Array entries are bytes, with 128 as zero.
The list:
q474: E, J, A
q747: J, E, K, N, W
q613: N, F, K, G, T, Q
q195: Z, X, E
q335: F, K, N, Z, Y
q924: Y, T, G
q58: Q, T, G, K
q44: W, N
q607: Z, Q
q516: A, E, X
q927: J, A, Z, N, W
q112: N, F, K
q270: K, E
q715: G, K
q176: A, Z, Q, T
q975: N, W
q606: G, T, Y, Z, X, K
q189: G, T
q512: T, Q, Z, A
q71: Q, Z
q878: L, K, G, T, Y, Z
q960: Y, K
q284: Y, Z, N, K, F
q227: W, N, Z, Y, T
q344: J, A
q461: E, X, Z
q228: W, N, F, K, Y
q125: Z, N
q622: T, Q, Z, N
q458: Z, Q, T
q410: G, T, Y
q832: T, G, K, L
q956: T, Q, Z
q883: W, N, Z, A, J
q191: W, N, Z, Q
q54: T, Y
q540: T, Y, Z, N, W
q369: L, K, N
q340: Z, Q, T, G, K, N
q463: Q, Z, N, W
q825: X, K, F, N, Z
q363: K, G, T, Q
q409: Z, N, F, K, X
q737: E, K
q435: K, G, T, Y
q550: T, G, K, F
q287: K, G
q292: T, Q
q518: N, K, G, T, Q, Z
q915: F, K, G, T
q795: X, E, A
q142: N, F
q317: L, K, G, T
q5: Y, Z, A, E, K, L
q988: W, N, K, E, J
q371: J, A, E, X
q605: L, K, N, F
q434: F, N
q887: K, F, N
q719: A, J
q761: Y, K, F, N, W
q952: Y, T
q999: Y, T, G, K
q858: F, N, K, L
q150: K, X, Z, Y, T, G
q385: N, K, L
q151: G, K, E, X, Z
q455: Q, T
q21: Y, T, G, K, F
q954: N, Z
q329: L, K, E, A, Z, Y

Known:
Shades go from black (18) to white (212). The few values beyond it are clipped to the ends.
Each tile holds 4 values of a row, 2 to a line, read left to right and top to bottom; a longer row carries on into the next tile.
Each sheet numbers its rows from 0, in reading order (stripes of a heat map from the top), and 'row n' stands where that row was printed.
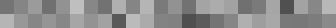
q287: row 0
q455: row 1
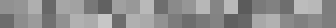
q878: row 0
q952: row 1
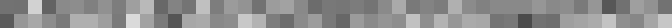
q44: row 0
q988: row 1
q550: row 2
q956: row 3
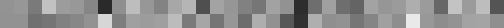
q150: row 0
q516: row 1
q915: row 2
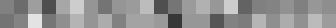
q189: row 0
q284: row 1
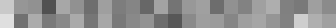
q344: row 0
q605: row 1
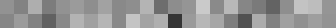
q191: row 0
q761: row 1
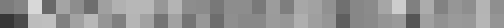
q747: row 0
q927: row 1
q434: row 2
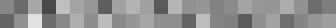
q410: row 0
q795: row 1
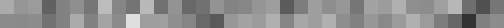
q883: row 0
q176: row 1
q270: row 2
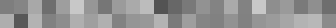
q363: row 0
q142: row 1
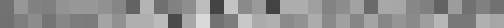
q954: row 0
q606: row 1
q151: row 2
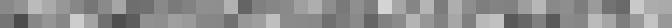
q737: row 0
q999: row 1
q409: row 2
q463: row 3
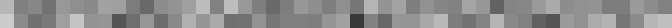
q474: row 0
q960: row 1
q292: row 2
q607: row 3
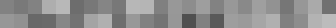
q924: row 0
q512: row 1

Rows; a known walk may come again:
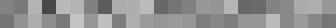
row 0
q435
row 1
q999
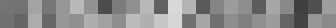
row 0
q518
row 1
q371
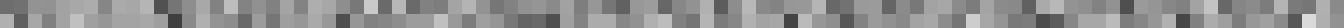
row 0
q613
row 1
q887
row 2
q54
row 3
q622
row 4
q317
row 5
q605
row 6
q458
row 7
q369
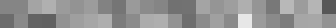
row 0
q607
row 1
q915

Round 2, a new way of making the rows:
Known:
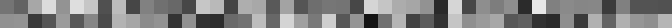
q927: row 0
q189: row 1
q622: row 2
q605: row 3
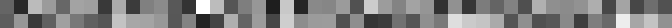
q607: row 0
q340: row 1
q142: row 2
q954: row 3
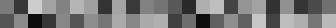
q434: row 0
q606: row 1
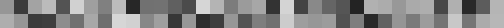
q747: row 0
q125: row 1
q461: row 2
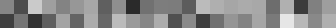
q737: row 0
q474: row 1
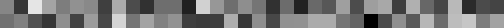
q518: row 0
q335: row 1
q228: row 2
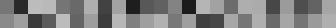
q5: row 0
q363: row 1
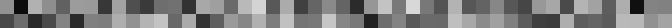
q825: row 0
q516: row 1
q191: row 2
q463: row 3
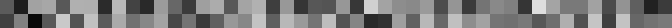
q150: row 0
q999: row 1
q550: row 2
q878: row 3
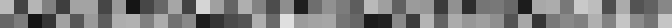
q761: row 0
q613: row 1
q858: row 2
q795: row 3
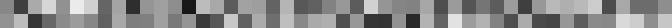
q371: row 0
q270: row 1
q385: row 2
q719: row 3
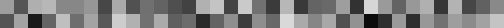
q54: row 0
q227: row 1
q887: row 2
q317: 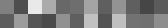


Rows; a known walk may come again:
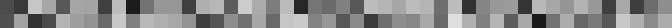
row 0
q195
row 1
q747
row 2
q474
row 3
q292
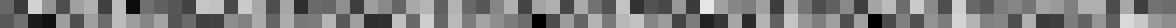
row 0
q409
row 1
q58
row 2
q287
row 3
q228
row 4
q369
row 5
q44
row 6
q975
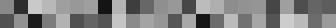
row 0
q956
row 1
q54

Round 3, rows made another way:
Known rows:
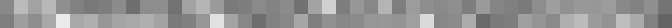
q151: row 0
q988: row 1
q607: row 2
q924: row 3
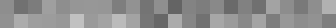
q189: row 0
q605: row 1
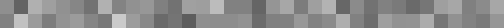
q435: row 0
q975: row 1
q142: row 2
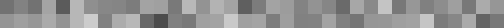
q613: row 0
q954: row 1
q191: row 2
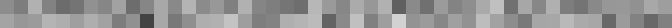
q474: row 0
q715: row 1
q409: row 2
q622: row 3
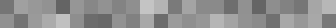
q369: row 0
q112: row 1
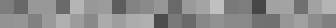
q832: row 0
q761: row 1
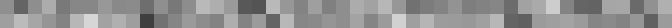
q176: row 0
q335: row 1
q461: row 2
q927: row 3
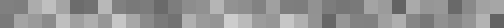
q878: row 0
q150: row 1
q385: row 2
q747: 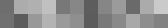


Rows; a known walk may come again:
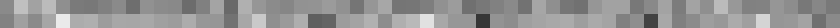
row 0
q151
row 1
q292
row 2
q512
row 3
q344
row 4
q71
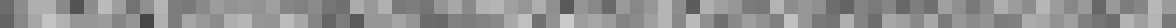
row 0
q883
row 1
q924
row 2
q44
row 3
q516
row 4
q410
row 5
q605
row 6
q960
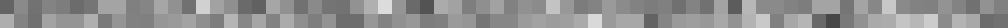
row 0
q142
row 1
q329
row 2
q540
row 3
q956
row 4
q613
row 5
q518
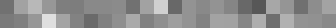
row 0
q988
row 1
q284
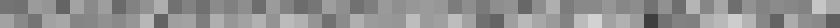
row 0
q858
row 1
q550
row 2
q189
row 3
q176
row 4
q340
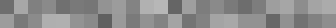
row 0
q887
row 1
q434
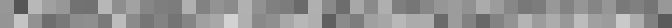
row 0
q54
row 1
q287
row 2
q622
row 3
q915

